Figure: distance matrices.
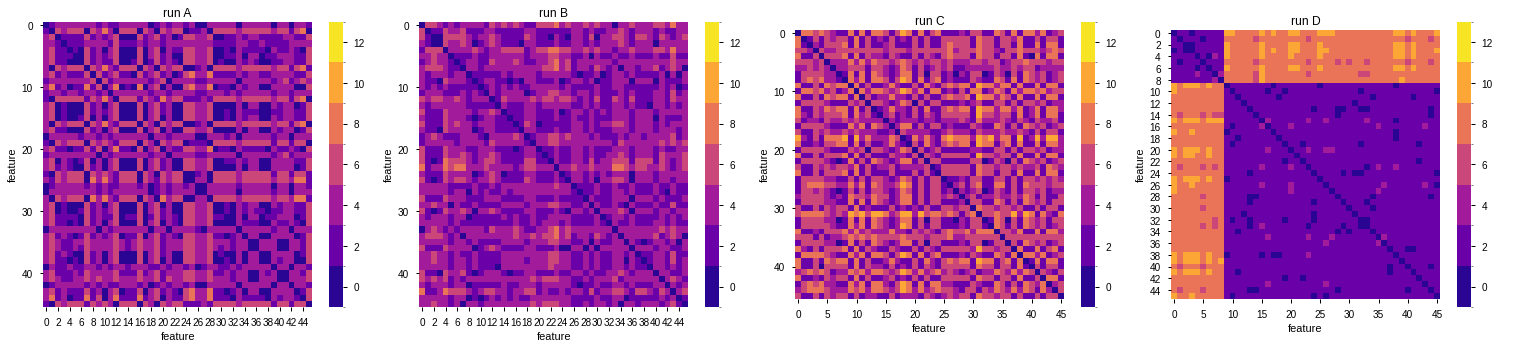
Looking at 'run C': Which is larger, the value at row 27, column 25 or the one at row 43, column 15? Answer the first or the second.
the second
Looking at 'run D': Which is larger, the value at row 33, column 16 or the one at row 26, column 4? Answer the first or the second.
the second
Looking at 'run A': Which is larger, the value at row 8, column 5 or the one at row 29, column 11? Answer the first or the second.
the second
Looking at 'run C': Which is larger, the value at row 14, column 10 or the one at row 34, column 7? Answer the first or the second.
the first
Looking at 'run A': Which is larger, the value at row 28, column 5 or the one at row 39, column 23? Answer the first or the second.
the first
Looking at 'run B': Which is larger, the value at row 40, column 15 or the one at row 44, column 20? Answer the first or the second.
the second
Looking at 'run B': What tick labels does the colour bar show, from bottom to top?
0, 2, 4, 6, 8, 10, 12
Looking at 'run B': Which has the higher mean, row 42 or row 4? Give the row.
4
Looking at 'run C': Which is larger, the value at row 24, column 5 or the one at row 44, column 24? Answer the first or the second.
the second
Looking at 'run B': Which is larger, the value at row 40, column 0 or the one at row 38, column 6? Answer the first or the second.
the first
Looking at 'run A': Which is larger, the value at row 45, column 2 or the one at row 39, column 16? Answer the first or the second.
the first
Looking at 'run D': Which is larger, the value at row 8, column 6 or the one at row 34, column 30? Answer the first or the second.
the first
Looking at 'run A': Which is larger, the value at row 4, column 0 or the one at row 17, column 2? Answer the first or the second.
the first
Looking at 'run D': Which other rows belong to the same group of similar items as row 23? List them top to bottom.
9, 10, 11, 12, 13, 14, 15, 16, 17, 18, 19, 20, 21, 22, 24, 25, 26, 27, 28, 29, 30, 31, 32, 33, 34, 35, 36, 37, 38, 39, 40, 41, 42, 43, 44, 45
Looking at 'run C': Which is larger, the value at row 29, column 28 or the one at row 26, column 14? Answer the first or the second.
the second
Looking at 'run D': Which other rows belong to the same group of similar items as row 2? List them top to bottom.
0, 1, 3, 4, 5, 6, 7, 8
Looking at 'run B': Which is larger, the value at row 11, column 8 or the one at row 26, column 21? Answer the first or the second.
the second
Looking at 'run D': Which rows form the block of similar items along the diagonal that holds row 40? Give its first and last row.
9 to 45
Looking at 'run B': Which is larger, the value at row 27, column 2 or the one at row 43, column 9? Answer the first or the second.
the first
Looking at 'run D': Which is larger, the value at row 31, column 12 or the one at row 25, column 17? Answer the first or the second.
the second
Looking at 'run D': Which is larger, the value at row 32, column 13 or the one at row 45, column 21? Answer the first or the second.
the second
